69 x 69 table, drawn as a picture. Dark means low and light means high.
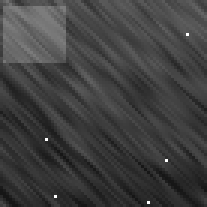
Slope: up to the top. Odd patch: higher, in the top left. Lone odd cells: 5, each higher than its neighbours. Histogram: skewed, a long tail of high values. Ninth with the highest average: top left.
